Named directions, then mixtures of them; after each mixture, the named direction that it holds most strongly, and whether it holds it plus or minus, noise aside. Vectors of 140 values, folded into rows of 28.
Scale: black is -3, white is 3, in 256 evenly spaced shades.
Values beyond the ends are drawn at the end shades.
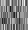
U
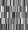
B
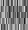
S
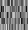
B, minus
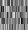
B, minus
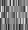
B, plus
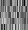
U, minus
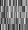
S, minus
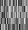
S, minus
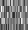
B, plus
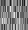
U, minus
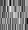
U, minus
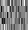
B, minus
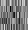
U, plus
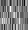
U, minus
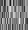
S, minus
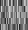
S, minus
